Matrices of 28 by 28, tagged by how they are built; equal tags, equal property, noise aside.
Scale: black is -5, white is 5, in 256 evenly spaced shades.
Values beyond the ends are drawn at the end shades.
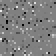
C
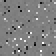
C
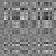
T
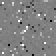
C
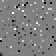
C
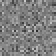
T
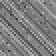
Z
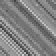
Z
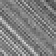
Z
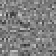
T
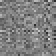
T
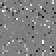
C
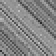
Z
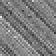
Z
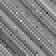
Z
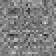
T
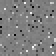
C
